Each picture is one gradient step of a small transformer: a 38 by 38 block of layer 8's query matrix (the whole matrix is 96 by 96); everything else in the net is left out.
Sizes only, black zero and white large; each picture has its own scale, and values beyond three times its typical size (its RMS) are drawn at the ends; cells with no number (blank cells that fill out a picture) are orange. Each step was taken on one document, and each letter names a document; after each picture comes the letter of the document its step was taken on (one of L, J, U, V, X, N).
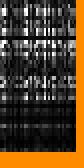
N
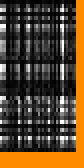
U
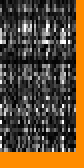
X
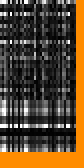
N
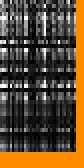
N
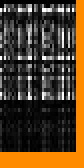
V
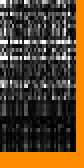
N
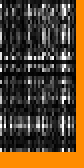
V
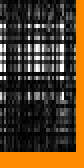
U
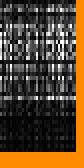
X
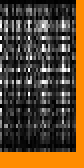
V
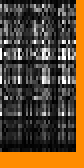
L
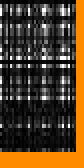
V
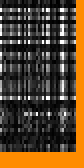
X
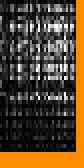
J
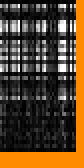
U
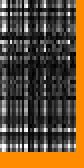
N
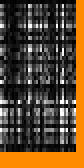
U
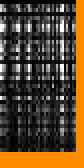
U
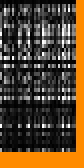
V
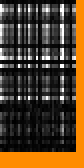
U
